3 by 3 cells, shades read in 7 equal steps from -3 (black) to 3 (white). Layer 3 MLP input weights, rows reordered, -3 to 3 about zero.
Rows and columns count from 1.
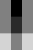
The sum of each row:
-3 -2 4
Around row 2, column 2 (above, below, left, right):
-3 0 0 0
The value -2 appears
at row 2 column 2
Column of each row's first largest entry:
1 1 1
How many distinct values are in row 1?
2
